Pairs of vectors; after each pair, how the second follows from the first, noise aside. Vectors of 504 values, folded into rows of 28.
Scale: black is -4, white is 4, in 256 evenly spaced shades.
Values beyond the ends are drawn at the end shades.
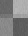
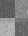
reversed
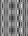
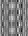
negated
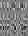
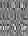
negated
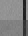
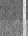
negated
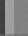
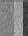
reversed
